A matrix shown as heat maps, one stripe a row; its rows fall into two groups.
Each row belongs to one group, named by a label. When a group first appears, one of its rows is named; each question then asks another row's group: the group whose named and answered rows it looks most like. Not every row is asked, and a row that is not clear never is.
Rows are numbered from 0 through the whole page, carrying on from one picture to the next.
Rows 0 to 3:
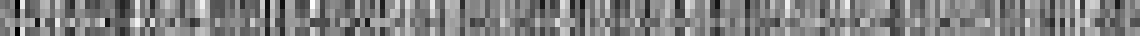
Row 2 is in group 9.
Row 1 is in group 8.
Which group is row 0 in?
8
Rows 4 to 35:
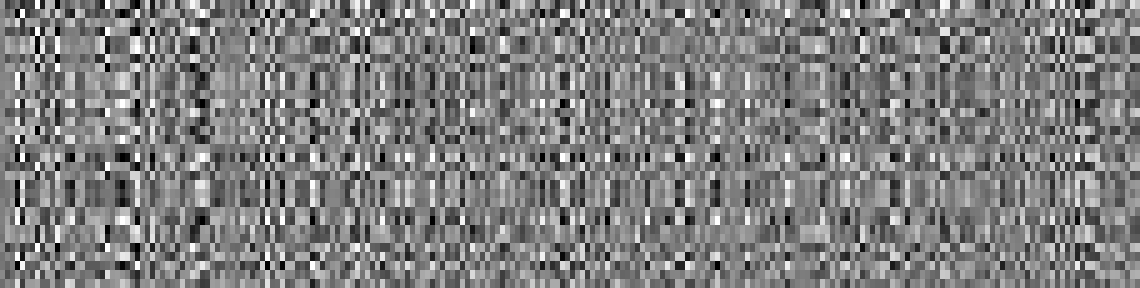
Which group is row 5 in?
8
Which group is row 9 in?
9
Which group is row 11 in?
9
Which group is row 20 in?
8
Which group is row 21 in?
8
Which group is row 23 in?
9
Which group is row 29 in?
9
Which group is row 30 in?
9
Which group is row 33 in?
8
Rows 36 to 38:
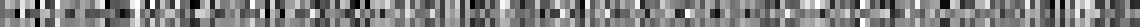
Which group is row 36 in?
9
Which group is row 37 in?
8
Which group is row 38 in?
9
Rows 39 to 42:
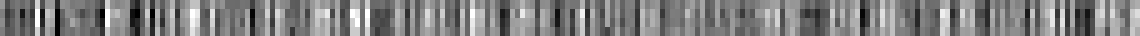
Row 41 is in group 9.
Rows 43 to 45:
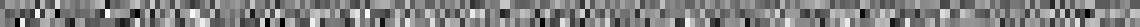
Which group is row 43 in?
9
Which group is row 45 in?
8
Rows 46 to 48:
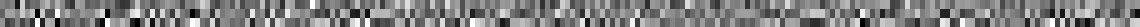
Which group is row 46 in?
8
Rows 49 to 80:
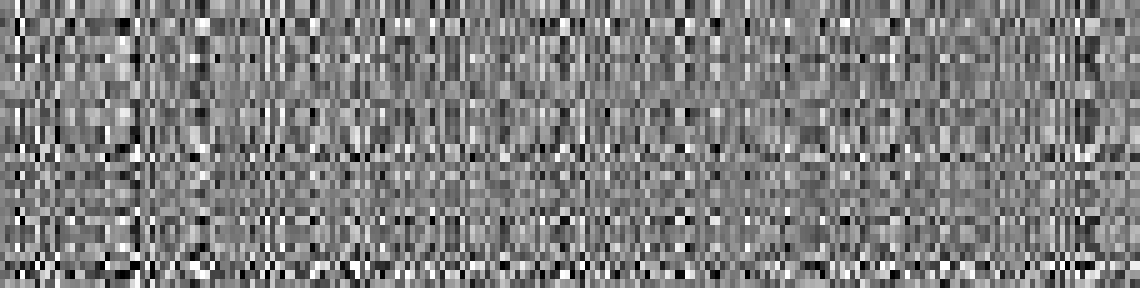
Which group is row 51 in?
8
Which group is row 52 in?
8
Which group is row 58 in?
9
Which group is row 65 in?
8
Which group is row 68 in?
8
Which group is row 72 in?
8
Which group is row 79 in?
8
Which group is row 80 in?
9
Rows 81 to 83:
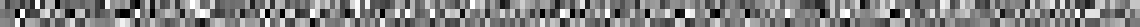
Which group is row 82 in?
8
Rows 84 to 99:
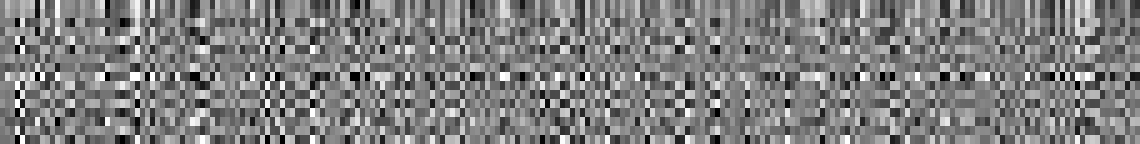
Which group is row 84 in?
9
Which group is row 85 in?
9
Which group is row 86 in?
8
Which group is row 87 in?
9
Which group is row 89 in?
8
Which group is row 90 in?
9
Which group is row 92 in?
9
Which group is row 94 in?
8
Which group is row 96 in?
8
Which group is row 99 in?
8
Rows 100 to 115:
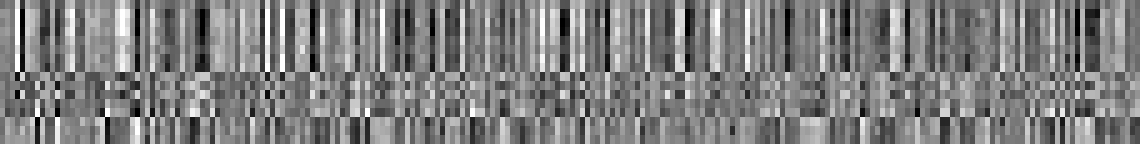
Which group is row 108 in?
8
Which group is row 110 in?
8
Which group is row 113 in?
9
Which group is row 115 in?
9
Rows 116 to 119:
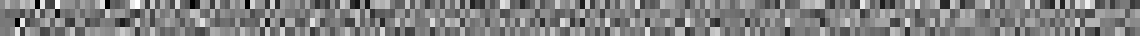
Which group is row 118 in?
8
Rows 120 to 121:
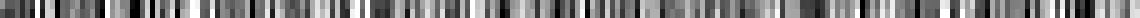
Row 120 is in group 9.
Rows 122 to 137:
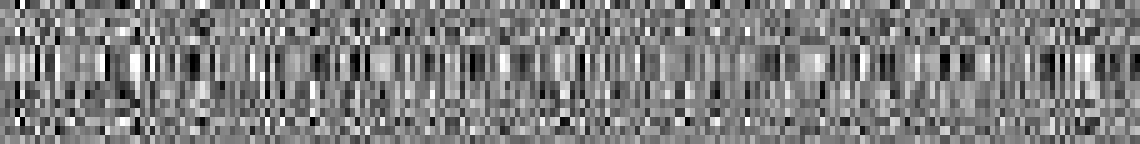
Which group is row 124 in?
9
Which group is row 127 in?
9
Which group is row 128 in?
9
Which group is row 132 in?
8
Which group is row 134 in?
8
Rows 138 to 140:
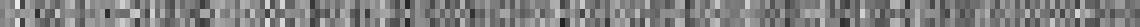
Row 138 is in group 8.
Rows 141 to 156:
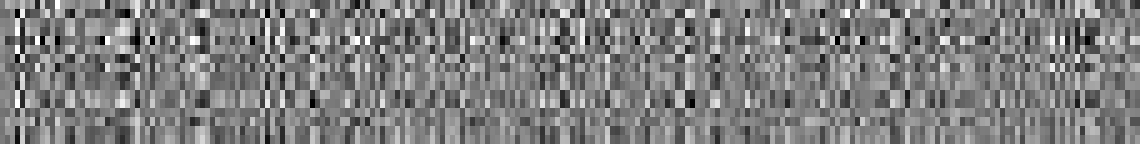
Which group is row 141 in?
9
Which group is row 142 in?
8
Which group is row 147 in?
8
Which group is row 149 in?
8
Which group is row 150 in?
8
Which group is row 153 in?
8
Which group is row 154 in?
9
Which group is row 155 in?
8
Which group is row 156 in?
8
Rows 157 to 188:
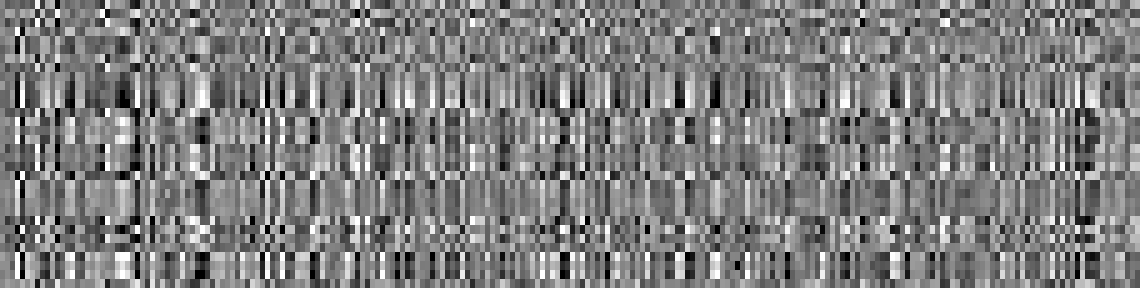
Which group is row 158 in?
9
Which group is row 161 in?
8
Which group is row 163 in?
9
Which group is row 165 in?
8
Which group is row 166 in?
8
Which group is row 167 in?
8
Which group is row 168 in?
8
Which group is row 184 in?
8
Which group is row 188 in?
9
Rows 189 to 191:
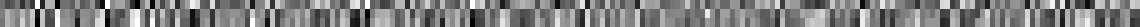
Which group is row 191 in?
9
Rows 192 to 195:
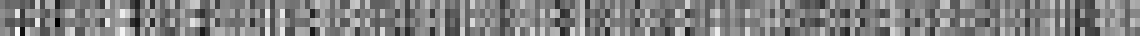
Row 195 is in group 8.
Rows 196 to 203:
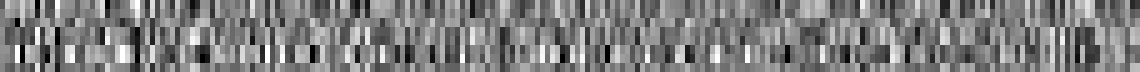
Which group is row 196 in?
9
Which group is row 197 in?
9
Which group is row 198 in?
8
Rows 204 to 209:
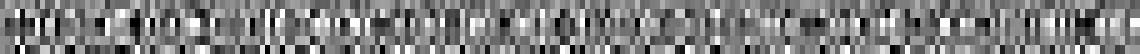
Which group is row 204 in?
9
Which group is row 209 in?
8
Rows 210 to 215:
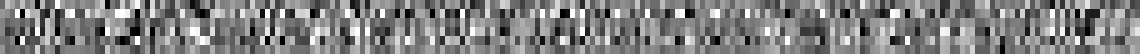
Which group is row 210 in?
9
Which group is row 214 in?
8
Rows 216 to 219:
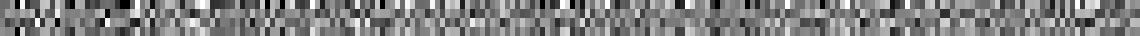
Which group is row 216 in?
8
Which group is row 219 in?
8
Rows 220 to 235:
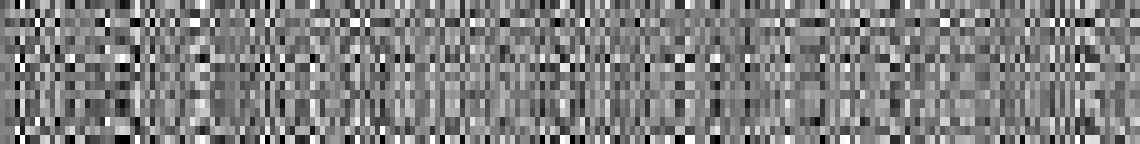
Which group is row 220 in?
8
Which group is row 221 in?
9
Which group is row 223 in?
9
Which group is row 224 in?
8
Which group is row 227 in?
8
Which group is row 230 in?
9
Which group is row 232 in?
8
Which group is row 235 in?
8
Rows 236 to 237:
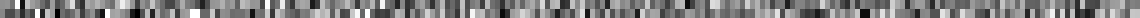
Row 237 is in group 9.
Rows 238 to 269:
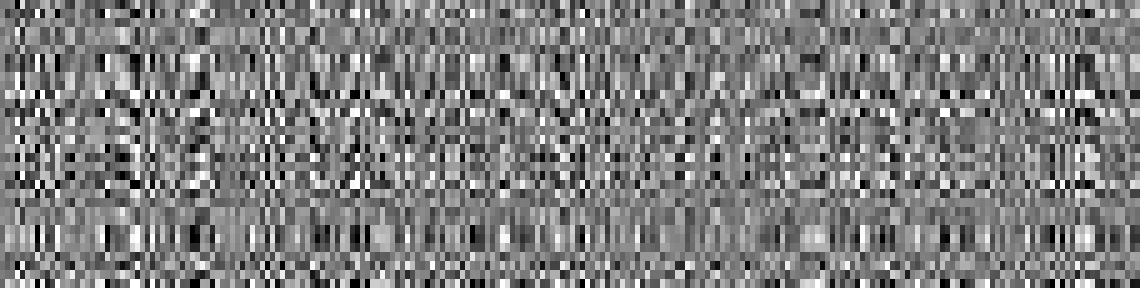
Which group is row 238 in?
8
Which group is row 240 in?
8
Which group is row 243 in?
8
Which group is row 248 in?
9
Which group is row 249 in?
8
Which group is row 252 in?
9
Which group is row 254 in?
9
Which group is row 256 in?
9
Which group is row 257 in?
8
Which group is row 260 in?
8
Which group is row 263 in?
9
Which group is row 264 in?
9
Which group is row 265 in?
9
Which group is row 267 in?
8
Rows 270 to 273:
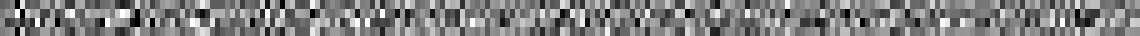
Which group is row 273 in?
8
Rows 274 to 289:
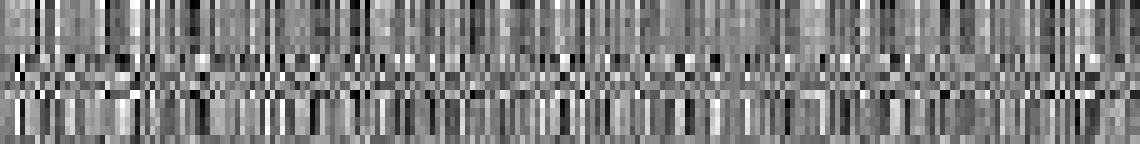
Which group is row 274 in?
9
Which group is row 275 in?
9
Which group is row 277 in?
9
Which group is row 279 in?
9
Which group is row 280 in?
8
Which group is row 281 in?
8
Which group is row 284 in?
9
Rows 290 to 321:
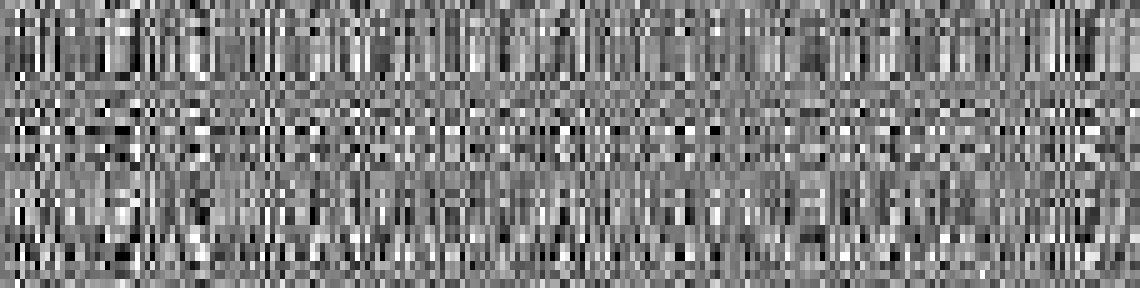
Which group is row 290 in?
9
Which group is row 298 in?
8
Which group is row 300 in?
8
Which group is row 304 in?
8
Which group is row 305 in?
8
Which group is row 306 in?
9
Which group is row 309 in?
9
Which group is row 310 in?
9
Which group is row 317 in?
8
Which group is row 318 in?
8
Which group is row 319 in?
9
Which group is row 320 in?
8
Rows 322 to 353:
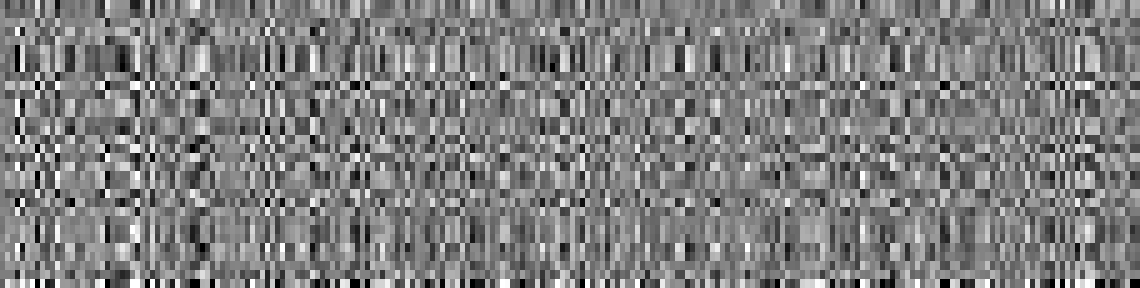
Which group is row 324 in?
9
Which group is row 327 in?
8
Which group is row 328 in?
8
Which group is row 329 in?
8
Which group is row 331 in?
9
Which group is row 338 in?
9
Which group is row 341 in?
9
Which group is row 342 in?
9
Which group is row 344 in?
8
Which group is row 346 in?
9
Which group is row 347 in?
9
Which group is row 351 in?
9
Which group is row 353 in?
9
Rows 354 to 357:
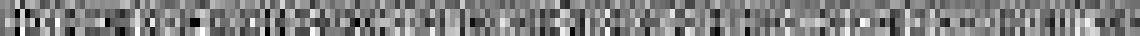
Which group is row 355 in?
8
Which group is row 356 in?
9
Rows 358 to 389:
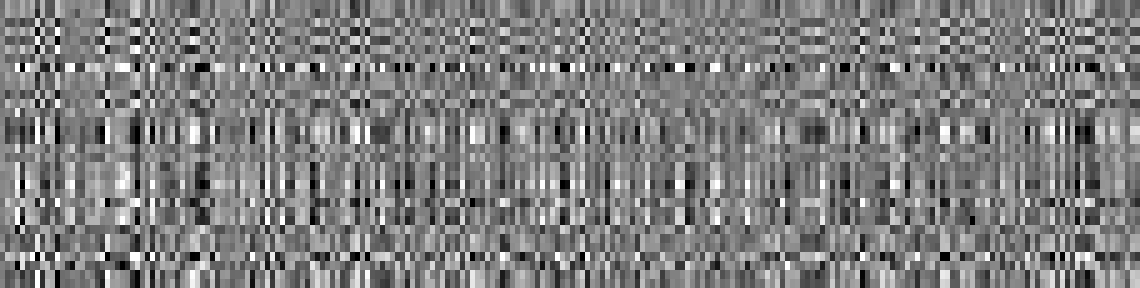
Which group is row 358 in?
9
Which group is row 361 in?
9
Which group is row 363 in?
9
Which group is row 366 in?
9
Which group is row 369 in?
9
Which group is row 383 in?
8
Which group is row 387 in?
8
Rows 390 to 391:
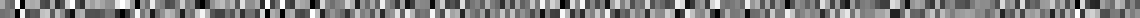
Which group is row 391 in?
8
